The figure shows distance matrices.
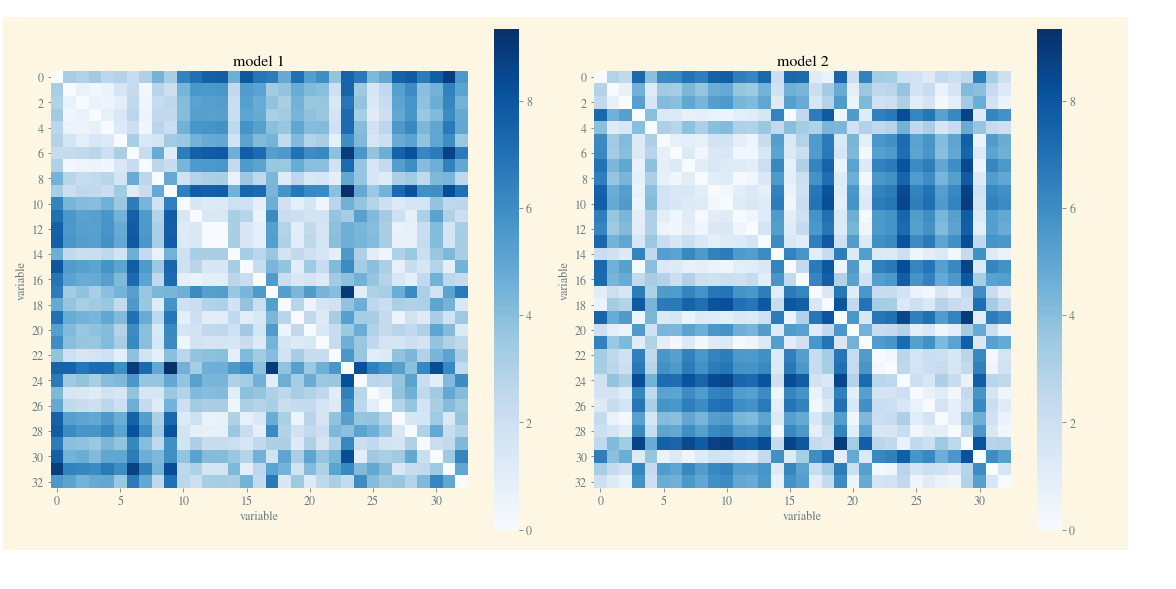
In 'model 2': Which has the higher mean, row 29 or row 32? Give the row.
29
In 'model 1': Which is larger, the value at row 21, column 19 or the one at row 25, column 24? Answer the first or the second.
the second
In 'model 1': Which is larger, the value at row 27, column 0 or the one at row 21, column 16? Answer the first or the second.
the first
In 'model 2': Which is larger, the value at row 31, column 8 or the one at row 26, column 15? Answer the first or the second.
the second
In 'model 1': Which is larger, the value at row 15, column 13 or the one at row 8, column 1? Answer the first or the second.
the second
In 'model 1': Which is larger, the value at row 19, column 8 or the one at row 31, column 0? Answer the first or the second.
the second
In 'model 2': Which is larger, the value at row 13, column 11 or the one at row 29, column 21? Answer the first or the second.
the second
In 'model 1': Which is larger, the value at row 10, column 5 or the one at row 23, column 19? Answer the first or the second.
the second
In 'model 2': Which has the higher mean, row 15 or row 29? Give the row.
29
